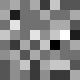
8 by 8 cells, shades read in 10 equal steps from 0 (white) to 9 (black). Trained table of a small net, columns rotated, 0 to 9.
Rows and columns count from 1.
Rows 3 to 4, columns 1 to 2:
5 1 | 2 4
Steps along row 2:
up down same down up same down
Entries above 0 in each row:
8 8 8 7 8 8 8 8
